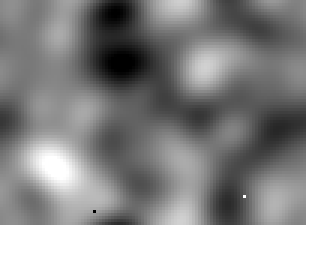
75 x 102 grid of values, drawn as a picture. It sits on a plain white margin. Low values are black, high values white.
The histogram is bell-shaped. The halves do not mirror each other. The ninth with the highest average is the bottom left. No single row or column stands out from its neighbours. Two lone cells stand out: one far higher and one far lower than their neighbours.
